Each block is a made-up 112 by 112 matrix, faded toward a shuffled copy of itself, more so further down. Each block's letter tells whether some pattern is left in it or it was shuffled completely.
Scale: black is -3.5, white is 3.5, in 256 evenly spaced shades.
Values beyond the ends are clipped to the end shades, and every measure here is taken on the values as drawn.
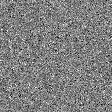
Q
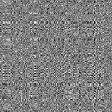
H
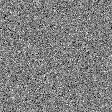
Q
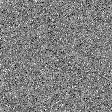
Q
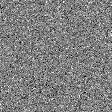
Q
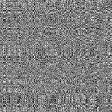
H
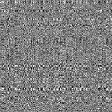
H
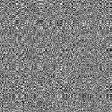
H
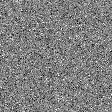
Q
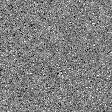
Q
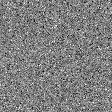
Q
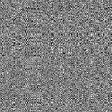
H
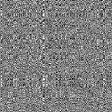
H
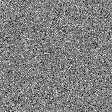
Q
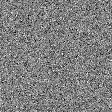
Q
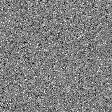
Q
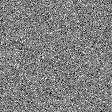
Q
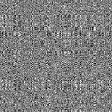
H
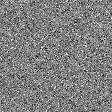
Q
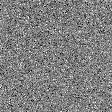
Q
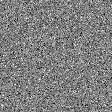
Q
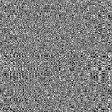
H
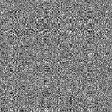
H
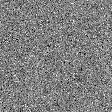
Q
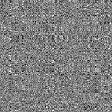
H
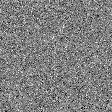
Q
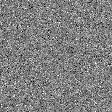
Q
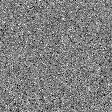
Q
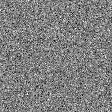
Q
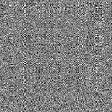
H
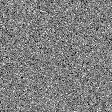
Q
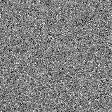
Q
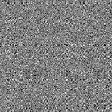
H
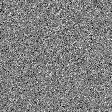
Q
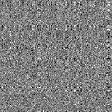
H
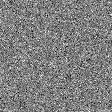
Q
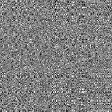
H
